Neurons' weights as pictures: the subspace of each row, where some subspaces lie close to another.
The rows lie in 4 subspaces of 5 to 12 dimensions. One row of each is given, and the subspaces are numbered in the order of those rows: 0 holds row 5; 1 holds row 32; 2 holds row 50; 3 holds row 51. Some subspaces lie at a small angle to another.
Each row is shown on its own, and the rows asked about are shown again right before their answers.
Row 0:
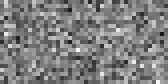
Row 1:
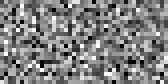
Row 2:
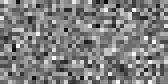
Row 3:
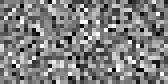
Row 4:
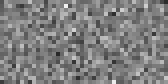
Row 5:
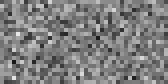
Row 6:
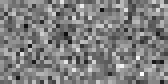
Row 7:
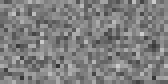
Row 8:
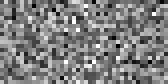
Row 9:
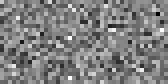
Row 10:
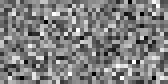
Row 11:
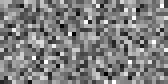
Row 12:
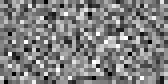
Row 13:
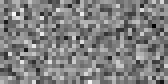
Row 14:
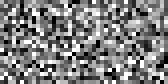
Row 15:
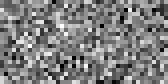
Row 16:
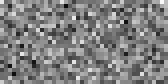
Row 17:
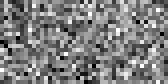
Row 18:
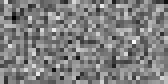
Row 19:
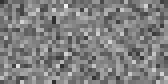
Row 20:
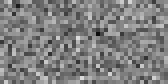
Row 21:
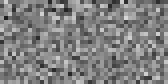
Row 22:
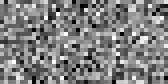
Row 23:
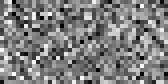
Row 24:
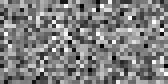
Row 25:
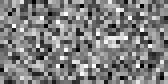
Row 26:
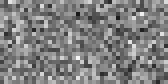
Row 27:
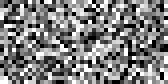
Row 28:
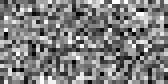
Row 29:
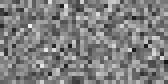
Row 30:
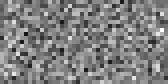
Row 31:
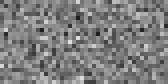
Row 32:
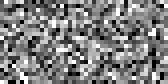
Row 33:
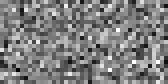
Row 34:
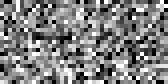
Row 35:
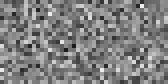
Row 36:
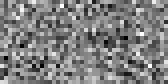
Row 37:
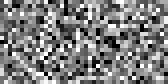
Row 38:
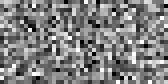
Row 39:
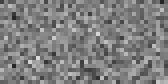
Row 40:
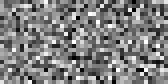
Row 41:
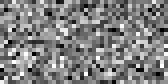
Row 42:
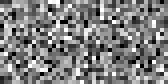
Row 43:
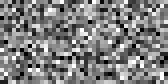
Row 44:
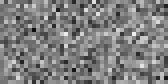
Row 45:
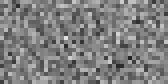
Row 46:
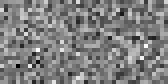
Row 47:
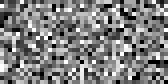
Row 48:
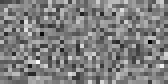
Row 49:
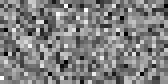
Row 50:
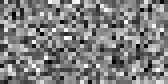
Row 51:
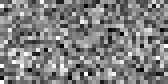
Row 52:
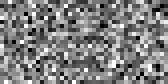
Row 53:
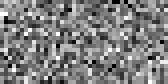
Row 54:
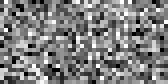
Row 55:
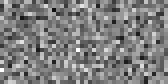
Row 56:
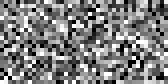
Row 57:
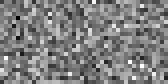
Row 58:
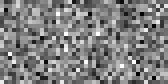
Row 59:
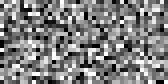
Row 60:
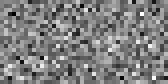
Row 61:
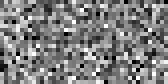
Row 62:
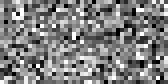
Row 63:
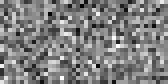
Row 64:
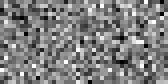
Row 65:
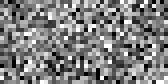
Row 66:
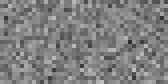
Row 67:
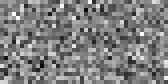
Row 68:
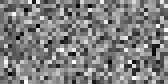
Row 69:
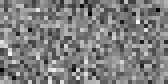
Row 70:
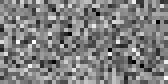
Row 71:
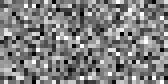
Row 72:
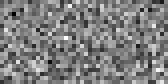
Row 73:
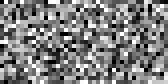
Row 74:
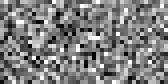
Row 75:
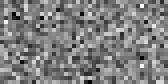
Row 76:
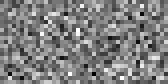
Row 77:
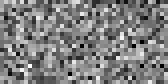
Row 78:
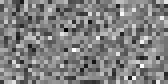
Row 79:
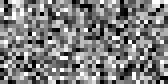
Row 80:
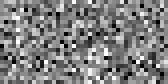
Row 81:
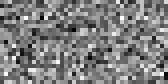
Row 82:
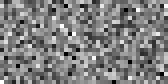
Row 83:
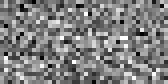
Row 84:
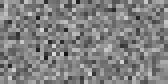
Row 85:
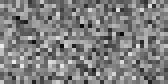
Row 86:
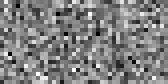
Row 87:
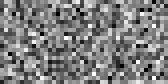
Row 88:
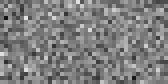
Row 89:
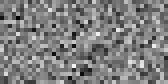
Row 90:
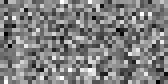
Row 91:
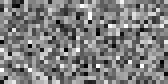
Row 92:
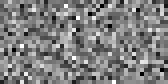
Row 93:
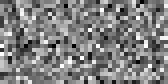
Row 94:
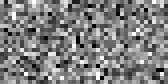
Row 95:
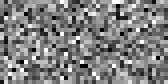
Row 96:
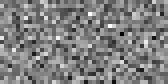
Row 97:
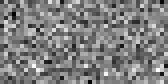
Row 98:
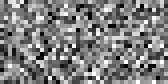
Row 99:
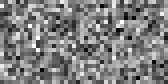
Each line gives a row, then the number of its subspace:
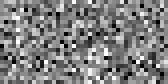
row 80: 2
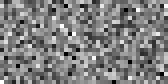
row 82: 3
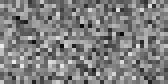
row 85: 3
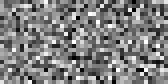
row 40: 3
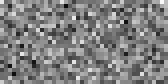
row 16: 3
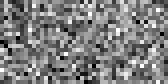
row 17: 0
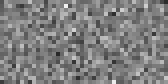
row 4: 3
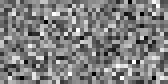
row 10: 1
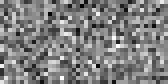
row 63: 1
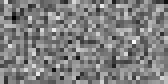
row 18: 0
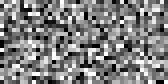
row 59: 0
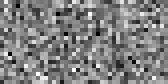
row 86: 2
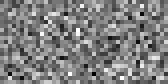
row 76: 1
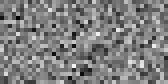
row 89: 3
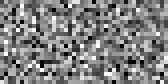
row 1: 2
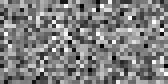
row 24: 0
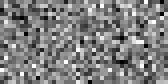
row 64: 0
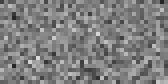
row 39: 3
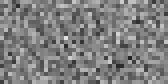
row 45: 3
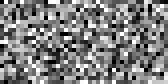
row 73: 2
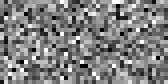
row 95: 0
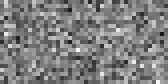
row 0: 0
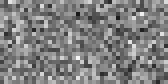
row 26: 0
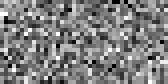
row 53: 0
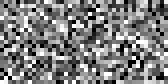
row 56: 3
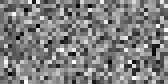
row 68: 1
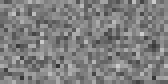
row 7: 1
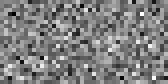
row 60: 1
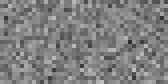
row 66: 0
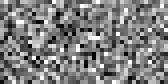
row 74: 3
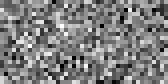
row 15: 3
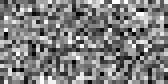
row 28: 0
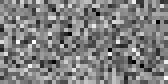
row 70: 1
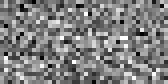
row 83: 1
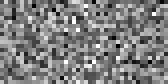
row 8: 0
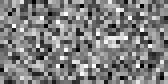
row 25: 1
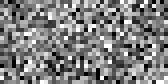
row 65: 3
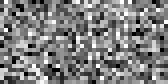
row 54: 1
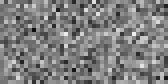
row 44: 2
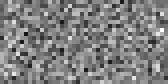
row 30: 3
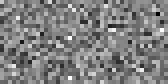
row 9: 3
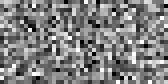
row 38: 0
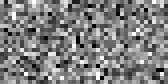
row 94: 1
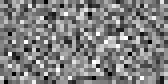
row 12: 1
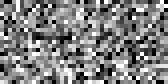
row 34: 0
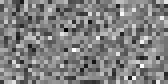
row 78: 0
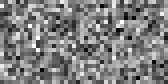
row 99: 0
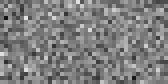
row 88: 0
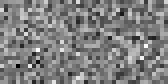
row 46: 0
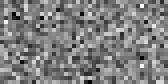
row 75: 2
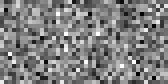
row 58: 2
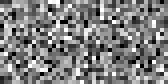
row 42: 1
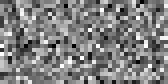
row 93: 1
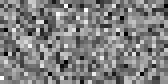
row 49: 3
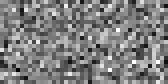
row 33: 1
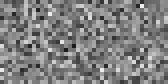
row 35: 1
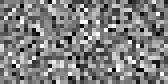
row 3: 3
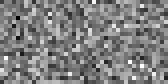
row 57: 1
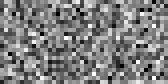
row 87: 2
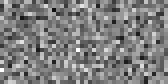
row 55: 0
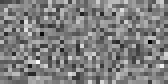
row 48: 0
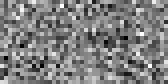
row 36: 1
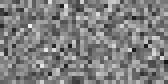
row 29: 0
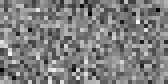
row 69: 0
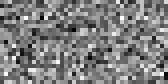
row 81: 3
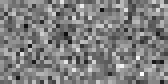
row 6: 3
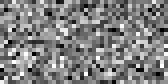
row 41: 3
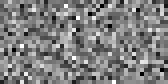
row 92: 3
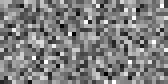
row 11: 3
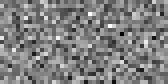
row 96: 3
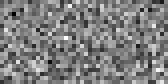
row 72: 1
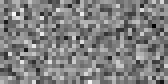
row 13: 2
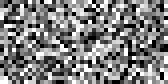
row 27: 3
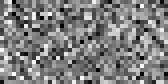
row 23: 3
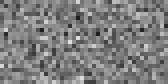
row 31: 0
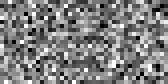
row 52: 3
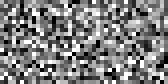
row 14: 2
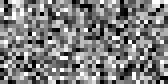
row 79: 0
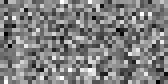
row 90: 0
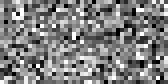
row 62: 2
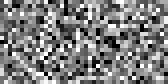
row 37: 1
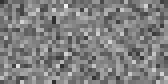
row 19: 3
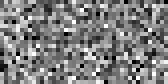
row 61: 0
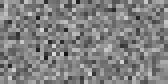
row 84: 0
